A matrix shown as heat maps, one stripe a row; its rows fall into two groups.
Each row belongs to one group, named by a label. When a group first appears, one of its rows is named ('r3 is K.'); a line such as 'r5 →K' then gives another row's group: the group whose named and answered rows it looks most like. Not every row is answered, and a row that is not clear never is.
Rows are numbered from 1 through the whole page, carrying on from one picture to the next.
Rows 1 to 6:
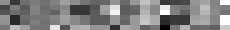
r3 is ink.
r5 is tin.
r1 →tin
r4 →tin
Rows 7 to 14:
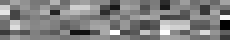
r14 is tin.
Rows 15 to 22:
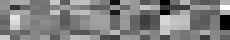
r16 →tin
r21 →ink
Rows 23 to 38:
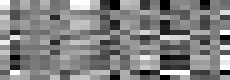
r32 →tin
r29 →tin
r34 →tin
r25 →tin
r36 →tin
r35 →tin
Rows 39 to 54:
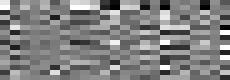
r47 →ink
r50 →tin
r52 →ink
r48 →tin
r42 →ink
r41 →ink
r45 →tin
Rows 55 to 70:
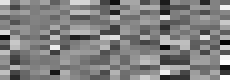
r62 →ink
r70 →tin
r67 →tin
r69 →ink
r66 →tin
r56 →tin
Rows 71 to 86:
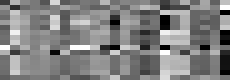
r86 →ink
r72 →tin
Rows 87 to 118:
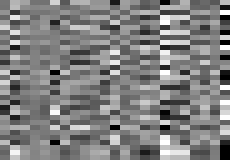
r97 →ink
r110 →tin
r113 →tin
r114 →ink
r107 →tin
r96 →tin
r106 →ink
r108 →ink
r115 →ink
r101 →ink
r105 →ink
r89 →tin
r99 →ink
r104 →tin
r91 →ink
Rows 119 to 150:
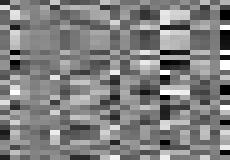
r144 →ink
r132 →tin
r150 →ink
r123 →ink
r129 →tin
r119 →ink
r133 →ink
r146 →ink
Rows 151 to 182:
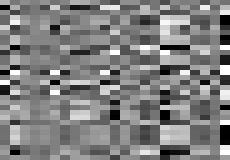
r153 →tin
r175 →tin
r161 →ink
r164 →tin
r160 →tin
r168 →ink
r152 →ink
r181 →tin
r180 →tin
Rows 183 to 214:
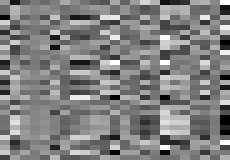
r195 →ink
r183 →tin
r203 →tin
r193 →tin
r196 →ink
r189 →ink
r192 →ink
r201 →ink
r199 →ink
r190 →ink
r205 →ink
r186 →ink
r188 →tin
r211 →tin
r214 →ink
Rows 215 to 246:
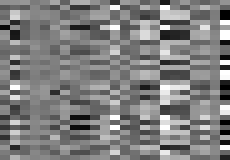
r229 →tin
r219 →tin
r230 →tin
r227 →tin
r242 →ink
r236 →tin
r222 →tin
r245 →ink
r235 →ink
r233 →ink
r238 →ink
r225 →ink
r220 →ink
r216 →ink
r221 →tin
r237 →tin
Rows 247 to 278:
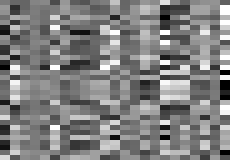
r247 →ink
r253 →ink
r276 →ink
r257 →ink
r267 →ink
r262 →tin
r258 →tin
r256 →ink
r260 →ink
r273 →ink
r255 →ink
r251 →tin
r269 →tin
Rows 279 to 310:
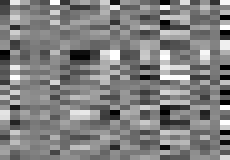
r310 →tin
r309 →ink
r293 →ink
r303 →tin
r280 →ink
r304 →tin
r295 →ink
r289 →ink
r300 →tin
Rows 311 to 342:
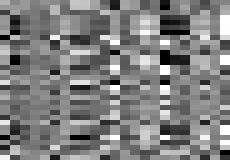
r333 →ink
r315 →tin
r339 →tin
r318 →ink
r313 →ink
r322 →tin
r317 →tin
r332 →tin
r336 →tin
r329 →ink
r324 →ink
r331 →ink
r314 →tin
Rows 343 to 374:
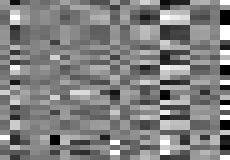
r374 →tin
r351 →ink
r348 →tin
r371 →ink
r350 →tin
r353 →tin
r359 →tin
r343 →tin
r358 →ink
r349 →tin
